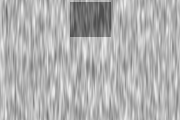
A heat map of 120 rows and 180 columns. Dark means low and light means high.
Odd patch: lower, in the top middle. Ninth with the lowest average: top middle. Histogram: skewed, a long tail of low values. Average level on the scale: 70%.
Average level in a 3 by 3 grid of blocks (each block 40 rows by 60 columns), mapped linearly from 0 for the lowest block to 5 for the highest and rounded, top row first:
505
555
555
